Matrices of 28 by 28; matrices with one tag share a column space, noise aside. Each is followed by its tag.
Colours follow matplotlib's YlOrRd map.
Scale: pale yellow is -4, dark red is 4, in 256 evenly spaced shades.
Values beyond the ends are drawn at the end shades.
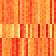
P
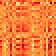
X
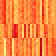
P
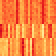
P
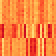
P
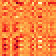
X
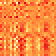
X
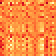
X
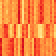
P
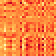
X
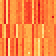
P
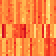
P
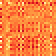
X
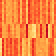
P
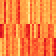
P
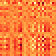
X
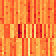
P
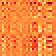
X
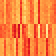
P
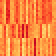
P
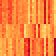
P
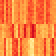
P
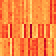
P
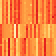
P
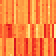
P
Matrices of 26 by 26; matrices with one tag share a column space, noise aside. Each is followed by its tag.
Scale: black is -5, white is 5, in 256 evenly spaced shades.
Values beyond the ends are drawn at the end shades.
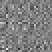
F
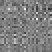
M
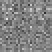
M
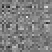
F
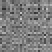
M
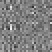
F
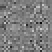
F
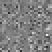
F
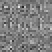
F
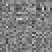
M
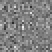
F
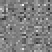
M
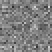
F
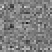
F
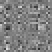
F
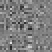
F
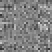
F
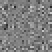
F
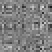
F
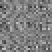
F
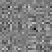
F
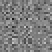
M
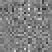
M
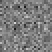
F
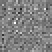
M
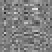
M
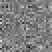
F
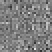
F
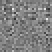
M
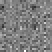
F
